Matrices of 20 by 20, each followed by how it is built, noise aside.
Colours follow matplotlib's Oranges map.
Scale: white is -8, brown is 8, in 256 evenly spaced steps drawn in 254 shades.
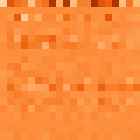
uneven rows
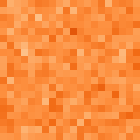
noise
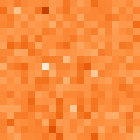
noise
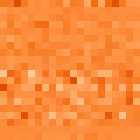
uneven rows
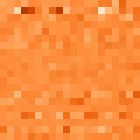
uneven rows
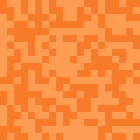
noise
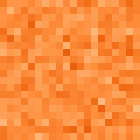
noise
